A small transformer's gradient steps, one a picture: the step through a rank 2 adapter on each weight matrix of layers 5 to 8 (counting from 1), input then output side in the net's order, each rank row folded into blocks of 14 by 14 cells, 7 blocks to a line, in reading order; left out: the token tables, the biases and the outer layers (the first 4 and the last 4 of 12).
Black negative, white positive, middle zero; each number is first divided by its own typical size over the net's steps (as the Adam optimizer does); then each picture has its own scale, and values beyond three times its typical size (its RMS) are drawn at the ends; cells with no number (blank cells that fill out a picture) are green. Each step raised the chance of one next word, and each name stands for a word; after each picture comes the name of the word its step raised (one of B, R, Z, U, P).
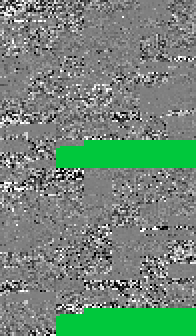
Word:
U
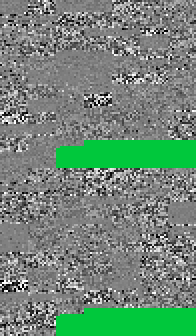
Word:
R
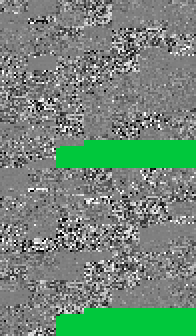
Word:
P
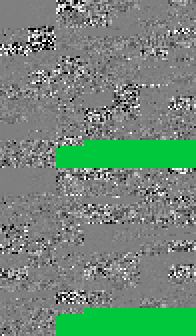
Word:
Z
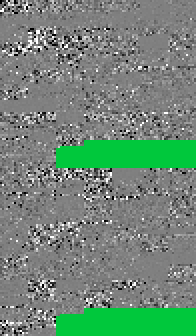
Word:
Z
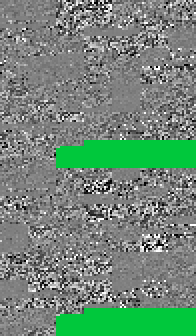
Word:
P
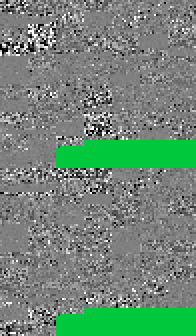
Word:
Z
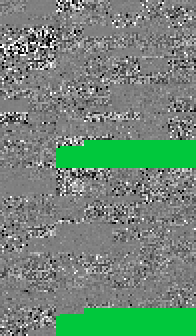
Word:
Z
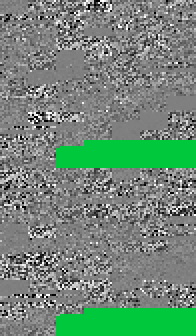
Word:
P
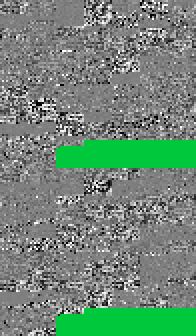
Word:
P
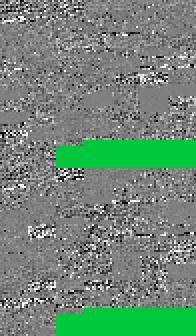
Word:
U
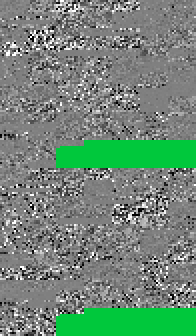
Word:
R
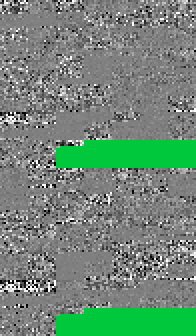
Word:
U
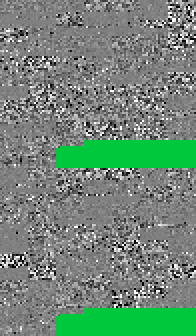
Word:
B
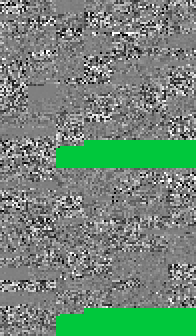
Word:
B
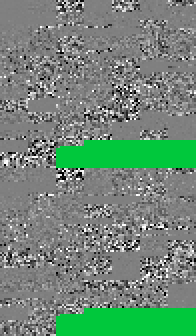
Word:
U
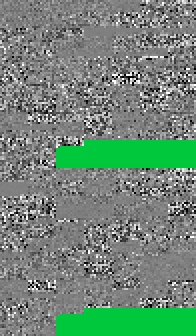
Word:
B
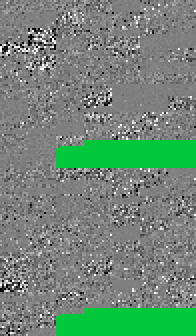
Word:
Z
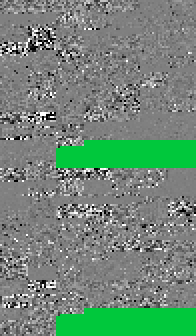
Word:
Z
